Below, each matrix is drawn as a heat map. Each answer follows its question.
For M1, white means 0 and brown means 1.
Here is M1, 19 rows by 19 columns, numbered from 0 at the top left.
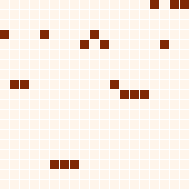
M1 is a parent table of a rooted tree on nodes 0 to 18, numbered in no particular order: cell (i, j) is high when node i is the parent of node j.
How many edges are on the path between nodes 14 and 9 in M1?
1
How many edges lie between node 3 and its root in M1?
0
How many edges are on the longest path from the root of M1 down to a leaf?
3
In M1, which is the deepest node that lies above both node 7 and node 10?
4
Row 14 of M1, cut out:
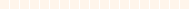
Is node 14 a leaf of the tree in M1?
yes
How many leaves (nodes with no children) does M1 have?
13
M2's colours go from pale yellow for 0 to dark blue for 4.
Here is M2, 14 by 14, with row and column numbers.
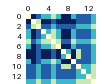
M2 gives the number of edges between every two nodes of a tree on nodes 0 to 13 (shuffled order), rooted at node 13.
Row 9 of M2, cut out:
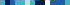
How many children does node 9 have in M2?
0
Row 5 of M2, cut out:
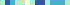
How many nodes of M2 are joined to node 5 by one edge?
6
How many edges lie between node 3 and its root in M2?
2
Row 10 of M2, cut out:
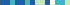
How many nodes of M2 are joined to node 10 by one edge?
3
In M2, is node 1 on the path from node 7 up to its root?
no
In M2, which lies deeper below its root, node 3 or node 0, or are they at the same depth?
the same depth
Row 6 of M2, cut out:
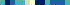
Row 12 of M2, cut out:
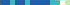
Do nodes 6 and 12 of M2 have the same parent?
no
